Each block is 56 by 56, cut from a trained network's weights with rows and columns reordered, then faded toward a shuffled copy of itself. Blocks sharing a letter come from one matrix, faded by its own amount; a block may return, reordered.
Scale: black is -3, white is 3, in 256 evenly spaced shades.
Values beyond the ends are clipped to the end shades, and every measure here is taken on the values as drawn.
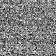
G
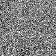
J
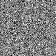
J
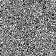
J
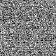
G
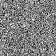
J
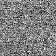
G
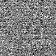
G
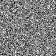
J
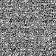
G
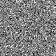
J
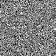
J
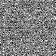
G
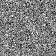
J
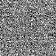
G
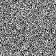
J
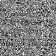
G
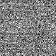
G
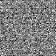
G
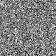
J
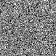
J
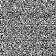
G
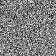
J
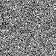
J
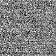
G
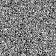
J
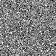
J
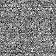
G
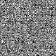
G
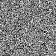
J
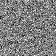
J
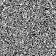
J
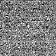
G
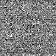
G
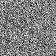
J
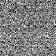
G
